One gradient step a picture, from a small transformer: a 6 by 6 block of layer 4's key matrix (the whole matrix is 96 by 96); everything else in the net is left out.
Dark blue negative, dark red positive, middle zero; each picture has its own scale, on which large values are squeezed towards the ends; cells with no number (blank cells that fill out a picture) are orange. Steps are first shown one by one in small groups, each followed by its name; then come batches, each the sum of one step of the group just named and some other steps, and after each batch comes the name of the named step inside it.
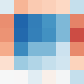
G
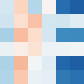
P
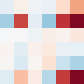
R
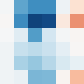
R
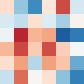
P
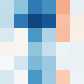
G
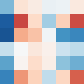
R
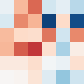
G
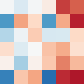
R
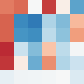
G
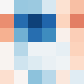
G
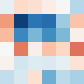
G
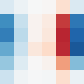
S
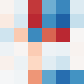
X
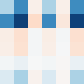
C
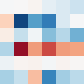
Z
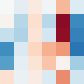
S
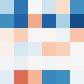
C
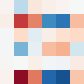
X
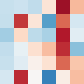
S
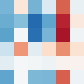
Z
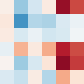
Z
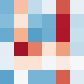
Z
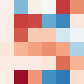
X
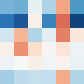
C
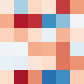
X
